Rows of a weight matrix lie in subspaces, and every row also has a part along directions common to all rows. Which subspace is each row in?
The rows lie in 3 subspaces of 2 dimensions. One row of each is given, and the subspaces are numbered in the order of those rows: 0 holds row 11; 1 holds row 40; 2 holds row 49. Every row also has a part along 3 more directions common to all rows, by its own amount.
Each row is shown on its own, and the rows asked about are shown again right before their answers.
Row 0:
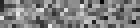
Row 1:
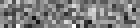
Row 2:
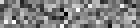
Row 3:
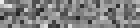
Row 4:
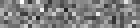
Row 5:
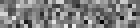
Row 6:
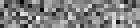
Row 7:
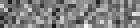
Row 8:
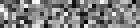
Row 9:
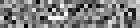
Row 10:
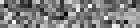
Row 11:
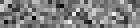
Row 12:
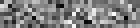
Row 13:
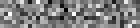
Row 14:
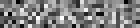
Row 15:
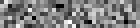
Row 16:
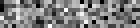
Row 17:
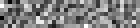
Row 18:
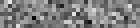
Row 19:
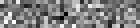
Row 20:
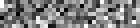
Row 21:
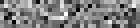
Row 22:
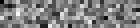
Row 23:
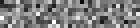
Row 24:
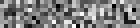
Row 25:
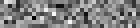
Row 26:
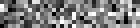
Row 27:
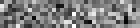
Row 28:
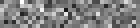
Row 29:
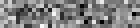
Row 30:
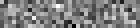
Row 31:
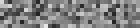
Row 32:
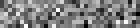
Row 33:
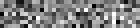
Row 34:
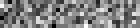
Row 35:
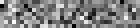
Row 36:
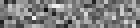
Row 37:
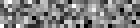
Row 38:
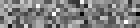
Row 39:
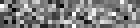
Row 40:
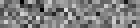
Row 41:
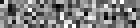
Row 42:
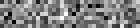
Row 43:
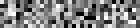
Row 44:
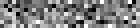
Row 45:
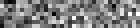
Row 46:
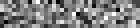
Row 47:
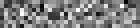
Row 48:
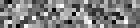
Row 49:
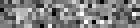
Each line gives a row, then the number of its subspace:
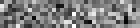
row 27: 0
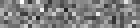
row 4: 1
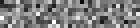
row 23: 2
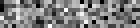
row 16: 2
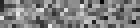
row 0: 2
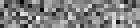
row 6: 1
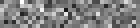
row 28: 1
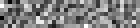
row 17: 2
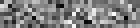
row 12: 0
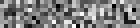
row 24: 0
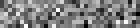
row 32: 2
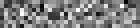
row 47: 1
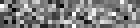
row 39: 0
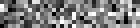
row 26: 0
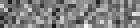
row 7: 2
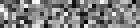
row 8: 2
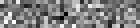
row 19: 1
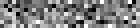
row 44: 0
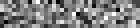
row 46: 0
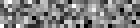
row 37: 0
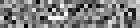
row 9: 1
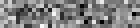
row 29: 2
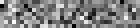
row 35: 0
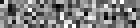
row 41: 0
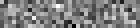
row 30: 0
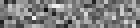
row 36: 0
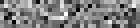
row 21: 1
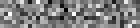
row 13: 1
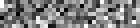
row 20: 2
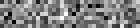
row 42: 1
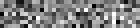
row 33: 1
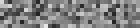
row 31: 2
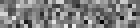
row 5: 2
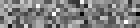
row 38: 2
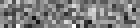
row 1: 0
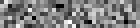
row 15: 0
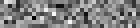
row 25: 0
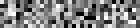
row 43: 0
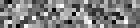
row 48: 0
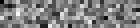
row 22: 2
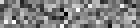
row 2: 1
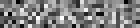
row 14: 1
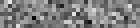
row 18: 0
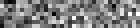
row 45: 0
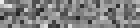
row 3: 2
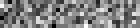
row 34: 2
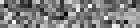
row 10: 1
